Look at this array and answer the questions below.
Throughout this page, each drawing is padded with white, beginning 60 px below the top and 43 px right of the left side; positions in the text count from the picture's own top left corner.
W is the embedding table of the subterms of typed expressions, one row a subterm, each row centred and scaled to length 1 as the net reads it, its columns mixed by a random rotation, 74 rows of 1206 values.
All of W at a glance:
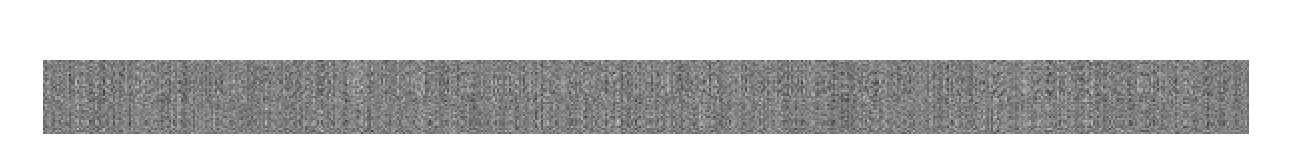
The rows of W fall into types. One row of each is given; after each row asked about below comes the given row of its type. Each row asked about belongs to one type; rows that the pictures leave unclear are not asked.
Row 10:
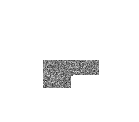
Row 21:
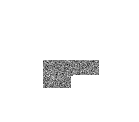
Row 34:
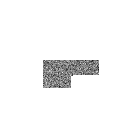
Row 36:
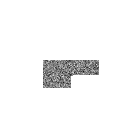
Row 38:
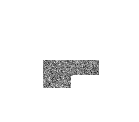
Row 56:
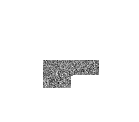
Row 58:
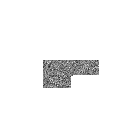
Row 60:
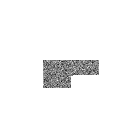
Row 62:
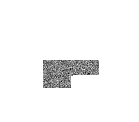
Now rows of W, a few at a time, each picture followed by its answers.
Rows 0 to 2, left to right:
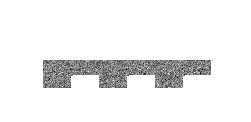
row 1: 62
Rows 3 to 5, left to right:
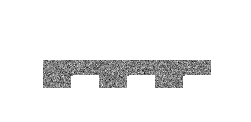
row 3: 36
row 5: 10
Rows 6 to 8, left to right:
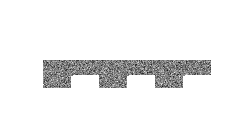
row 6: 60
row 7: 38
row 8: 34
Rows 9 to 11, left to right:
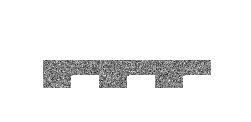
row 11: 60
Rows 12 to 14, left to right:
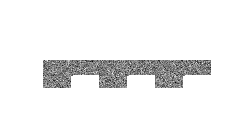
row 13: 56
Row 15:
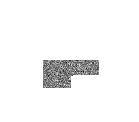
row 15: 36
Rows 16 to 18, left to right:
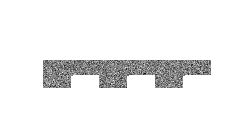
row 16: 34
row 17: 62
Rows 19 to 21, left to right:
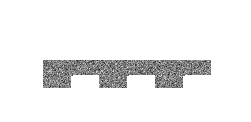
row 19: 34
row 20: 38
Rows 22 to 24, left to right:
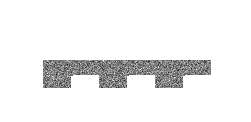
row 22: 21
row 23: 21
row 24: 60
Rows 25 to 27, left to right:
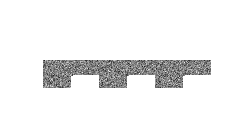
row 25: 58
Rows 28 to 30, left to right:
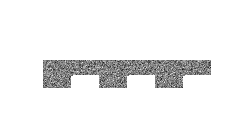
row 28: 10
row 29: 60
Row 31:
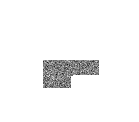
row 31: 21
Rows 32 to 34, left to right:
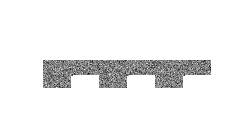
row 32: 62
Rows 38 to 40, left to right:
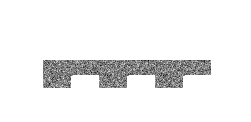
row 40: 60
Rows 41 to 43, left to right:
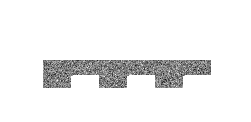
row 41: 60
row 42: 58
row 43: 56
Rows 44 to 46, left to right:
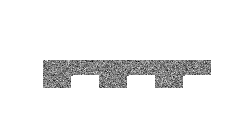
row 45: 10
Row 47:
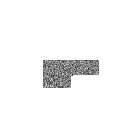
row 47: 58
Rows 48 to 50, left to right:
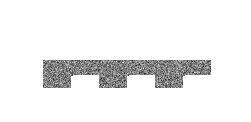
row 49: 58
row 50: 56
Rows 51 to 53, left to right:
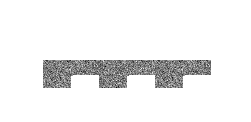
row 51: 38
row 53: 38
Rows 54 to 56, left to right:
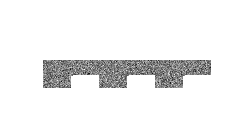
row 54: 62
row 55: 38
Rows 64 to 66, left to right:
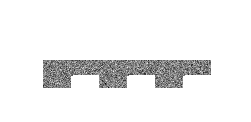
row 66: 38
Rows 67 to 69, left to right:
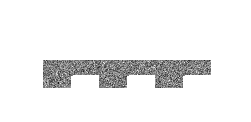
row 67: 56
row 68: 58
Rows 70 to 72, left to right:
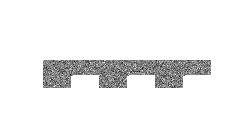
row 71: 36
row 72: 58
